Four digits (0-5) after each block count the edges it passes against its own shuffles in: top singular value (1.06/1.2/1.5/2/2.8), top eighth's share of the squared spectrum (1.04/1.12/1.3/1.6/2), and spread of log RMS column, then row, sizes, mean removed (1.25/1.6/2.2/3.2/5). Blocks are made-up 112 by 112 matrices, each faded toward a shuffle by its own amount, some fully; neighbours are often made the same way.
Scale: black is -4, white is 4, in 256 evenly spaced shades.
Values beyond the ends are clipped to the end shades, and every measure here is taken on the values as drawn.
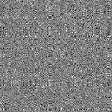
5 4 2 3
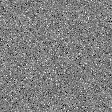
1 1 0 0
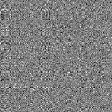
5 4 3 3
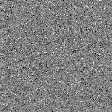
3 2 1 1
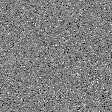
0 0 0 0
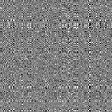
5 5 4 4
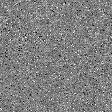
3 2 0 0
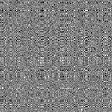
5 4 3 3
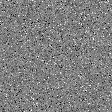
0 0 0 0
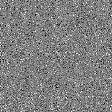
4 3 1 1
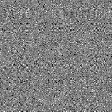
4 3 2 2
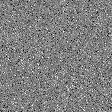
1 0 0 0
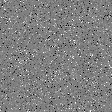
0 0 0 0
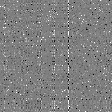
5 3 2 1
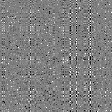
5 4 3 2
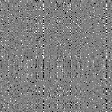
5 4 3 2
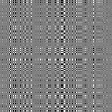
5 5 5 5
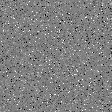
2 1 0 0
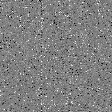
3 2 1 0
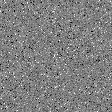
1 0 0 0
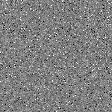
3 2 1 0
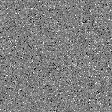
3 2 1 1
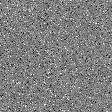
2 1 0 0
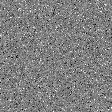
0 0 0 0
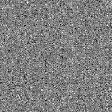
3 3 2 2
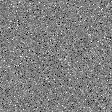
0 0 0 0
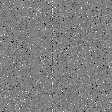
3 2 1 0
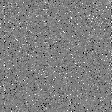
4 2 1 0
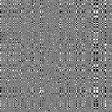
5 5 4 4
